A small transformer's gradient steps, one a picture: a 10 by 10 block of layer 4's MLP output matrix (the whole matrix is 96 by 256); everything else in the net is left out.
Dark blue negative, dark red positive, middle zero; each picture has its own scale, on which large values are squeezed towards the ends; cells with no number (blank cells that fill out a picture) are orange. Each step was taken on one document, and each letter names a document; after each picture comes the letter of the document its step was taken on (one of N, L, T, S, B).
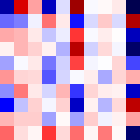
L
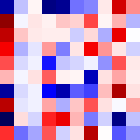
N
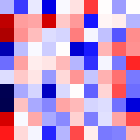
N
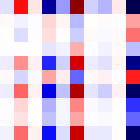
L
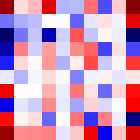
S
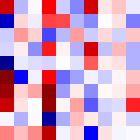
N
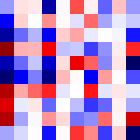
S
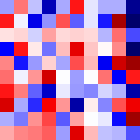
L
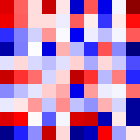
S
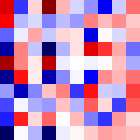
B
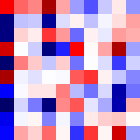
N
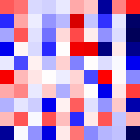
S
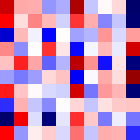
L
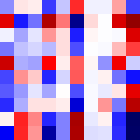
L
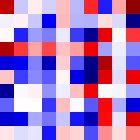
S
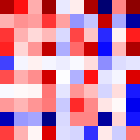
S
